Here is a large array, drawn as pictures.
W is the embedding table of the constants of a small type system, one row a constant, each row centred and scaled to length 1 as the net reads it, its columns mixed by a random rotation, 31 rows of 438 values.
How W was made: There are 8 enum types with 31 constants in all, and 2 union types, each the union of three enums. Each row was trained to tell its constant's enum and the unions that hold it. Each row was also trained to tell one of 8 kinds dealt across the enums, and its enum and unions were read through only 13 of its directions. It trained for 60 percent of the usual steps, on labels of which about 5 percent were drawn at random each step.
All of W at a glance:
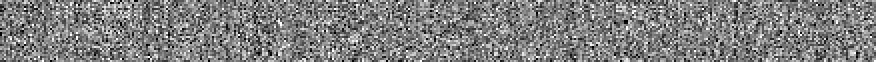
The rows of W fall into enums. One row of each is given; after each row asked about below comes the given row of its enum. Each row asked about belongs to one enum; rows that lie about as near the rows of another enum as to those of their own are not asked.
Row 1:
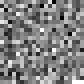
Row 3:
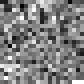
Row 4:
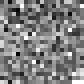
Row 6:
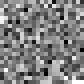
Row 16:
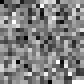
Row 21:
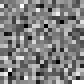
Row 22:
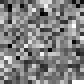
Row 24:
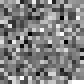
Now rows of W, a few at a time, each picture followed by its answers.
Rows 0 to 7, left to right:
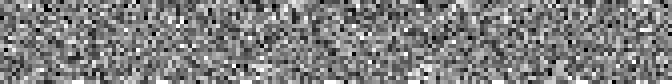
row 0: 4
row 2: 6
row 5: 3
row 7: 22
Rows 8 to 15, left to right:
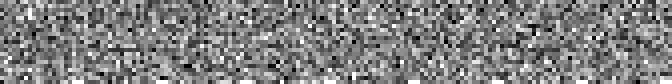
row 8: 3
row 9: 22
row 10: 24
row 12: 16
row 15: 16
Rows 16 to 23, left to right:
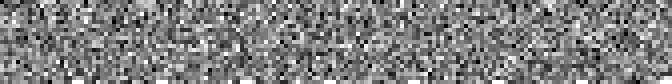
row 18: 4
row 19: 6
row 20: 4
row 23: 16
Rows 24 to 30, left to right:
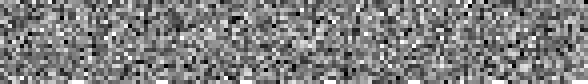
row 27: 22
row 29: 22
